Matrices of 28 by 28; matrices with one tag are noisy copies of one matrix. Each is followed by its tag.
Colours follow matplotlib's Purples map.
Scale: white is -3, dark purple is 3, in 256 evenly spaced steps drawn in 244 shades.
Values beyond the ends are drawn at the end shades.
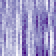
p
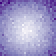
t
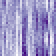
p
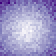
t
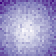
t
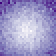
t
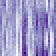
p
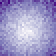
t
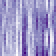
p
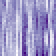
p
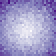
t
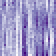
p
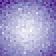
t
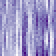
p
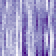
p
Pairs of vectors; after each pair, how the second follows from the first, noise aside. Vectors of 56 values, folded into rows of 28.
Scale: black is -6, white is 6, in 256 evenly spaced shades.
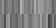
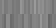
shrunk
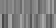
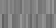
shrunk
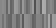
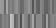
reversed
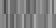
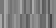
reversed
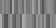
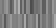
shuffled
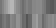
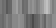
wrapped around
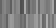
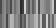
scaled up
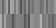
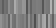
reversed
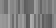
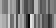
scaled up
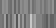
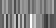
scaled up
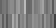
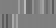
partly zeroed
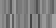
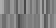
reversed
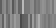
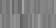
shrunk
